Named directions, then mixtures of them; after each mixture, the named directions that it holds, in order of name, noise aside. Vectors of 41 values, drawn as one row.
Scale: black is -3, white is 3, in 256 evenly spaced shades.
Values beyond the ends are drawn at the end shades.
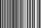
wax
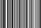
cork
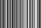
cork, wax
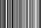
cork, wax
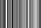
cork, wax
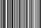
cork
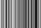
cork, wax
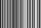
wax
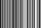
wax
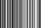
cork, wax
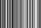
cork, wax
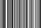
cork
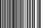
wax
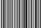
cork, wax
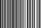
wax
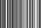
cork, wax
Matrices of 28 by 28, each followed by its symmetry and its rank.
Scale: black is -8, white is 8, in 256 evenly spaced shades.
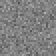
neither, full rank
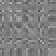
symmetric, rank three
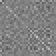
symmetric, rank five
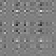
neither, rank two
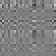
neither, rank two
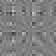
antisymmetric, rank two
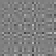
antisymmetric, rank two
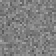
neither, full rank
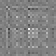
symmetric, rank three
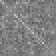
symmetric, rank five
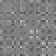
symmetric, rank three
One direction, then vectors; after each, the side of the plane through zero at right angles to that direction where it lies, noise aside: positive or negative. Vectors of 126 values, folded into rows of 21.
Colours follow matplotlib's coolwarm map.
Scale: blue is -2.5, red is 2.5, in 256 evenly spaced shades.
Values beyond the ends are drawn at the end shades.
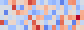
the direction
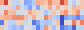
negative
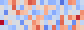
positive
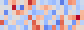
positive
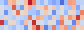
positive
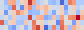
positive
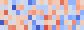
negative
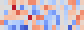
positive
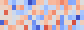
negative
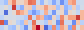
positive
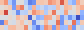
negative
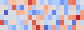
positive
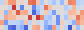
positive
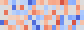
negative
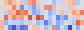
positive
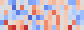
negative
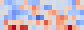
negative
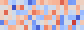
negative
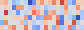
negative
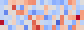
positive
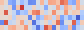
negative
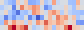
negative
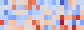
positive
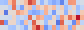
positive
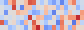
positive
